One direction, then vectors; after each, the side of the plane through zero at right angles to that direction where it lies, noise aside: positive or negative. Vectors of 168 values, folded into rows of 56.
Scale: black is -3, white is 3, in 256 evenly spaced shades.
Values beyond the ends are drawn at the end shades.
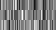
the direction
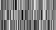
negative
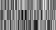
negative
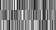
positive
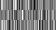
positive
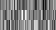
positive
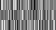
positive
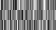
negative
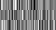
positive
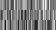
negative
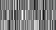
positive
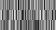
negative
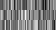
positive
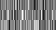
positive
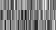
negative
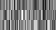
positive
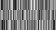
negative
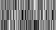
negative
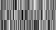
negative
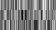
negative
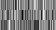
negative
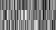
positive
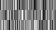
positive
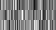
positive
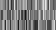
negative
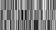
negative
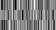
negative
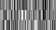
positive
